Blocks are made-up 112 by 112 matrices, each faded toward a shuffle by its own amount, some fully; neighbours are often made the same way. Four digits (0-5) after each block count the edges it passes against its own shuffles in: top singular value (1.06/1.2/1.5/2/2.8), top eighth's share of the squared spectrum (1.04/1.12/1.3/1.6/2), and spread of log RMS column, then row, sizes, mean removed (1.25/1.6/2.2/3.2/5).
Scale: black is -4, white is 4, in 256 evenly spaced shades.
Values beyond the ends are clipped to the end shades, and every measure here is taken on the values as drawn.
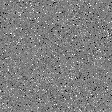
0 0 0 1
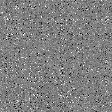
1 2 2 2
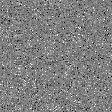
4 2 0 1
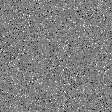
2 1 0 0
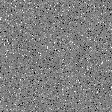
2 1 0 0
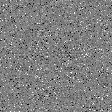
3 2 0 0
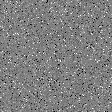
0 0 0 0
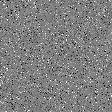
0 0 0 0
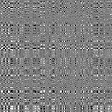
5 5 4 4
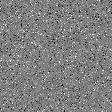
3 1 0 0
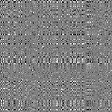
5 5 4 4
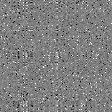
4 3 1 1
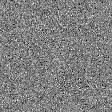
2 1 0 0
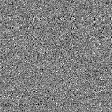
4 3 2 2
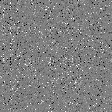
3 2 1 1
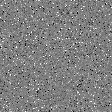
1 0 0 0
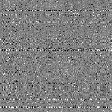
4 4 2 3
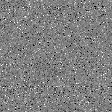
3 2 0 1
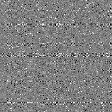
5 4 2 3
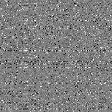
4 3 1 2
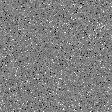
1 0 0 0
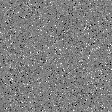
0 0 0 0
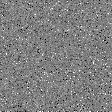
1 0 0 1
